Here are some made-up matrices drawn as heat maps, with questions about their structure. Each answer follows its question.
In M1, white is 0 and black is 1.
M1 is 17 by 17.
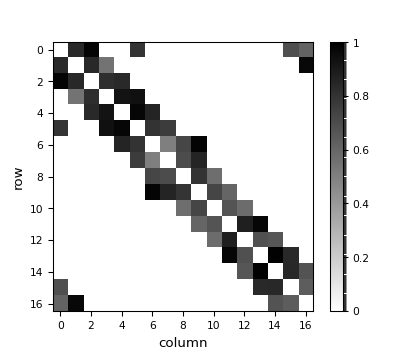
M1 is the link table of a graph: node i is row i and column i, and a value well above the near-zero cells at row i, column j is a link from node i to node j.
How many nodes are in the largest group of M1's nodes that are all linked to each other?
4
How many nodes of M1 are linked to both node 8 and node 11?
2
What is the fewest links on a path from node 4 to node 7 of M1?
2
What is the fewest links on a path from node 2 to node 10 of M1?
4
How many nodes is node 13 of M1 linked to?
4
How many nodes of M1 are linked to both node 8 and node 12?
1
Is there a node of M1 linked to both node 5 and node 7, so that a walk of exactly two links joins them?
yes
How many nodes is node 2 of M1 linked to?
4
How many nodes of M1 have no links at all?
0
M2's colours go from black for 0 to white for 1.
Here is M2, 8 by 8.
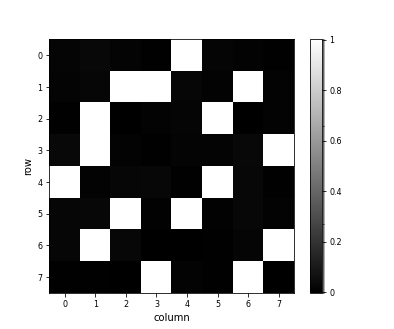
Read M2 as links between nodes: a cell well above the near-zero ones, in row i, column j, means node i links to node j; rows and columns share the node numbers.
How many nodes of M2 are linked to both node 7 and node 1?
2
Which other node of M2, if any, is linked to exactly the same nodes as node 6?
node 3
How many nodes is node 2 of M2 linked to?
2
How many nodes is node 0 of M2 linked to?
1
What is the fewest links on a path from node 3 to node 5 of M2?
3
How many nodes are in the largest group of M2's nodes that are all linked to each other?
2
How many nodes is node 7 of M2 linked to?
2
